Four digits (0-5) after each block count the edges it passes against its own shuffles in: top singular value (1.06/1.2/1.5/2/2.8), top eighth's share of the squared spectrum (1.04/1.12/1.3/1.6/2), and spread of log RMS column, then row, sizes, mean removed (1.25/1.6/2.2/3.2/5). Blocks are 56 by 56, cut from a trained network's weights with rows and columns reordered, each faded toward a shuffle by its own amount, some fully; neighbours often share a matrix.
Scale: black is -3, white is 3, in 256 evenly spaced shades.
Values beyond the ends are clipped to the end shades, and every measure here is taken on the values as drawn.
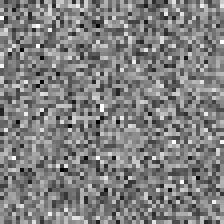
2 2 0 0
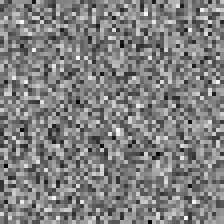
2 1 0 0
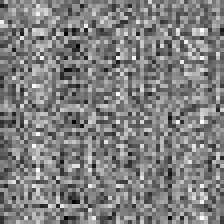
4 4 2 2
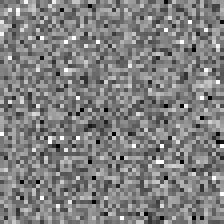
0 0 0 0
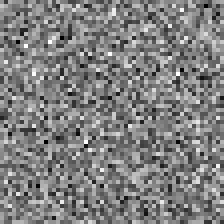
2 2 0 0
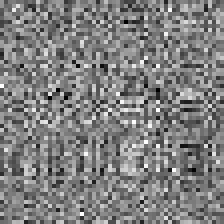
4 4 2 2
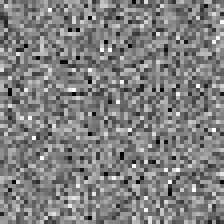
1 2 0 0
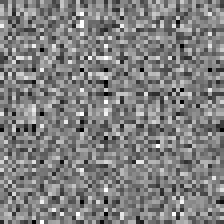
4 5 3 2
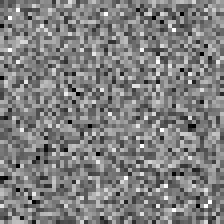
2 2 0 0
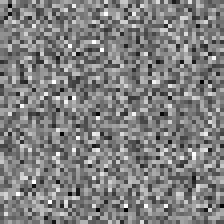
3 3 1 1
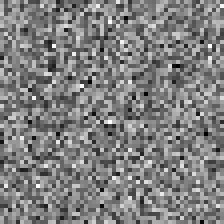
2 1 0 0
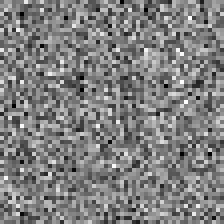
2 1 0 0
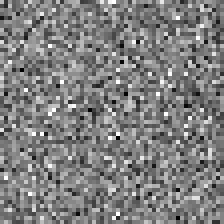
0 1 0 0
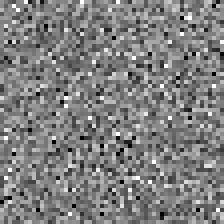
0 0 0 0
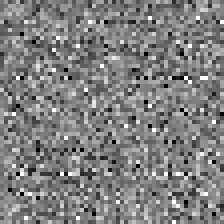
3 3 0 2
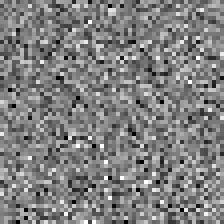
3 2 0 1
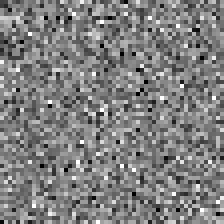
2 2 0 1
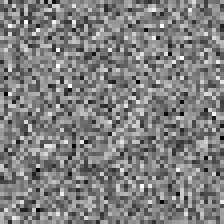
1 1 0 0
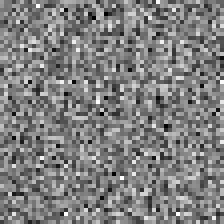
3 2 0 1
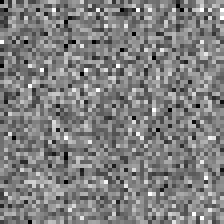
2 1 0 1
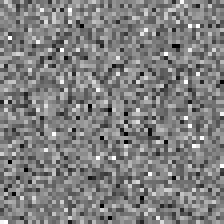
0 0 0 0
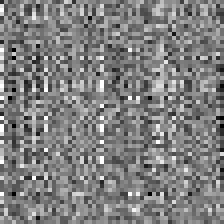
4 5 3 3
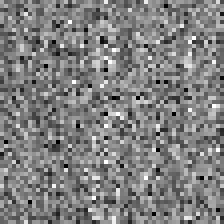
2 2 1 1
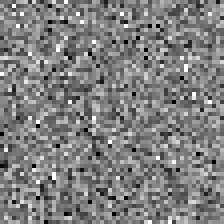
0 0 0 0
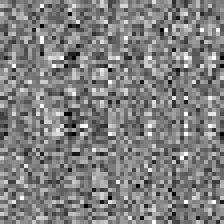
4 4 2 2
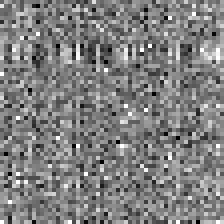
4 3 1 2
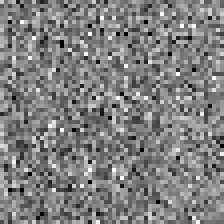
2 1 0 0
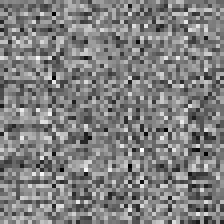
4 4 2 2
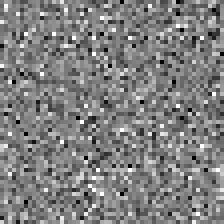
1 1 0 0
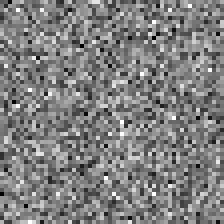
0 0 0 0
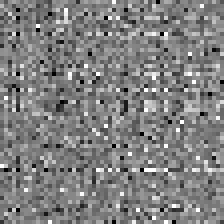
4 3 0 2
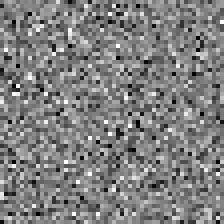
2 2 0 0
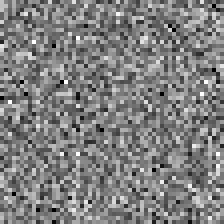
2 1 0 0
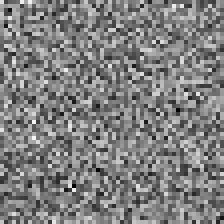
0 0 0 0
